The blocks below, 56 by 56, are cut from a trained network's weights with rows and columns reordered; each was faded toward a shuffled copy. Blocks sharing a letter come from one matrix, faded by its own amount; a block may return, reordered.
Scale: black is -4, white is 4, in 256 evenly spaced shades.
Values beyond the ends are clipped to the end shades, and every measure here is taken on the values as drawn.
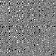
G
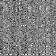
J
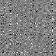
G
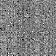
J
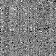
J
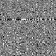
G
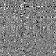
G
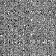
J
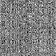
J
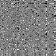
G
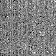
J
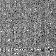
J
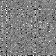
G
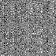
J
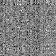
J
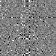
G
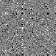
G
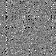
G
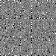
G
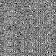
J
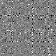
G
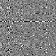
G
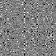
G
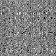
J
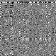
G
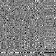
G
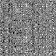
J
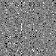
G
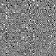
G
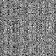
J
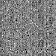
J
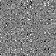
G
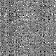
J
